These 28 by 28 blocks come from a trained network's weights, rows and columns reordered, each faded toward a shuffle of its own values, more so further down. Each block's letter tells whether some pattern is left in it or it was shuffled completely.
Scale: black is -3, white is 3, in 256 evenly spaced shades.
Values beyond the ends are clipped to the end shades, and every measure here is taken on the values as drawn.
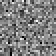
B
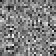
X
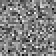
B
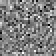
B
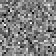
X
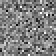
B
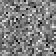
B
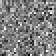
B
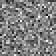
B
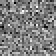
B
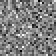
X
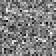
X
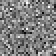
X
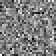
B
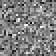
B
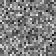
B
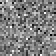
B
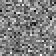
B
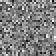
X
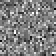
B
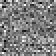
X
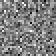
B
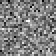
B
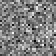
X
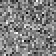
B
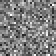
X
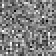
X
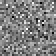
B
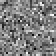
B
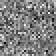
B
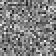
B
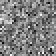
X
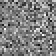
X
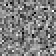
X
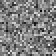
B
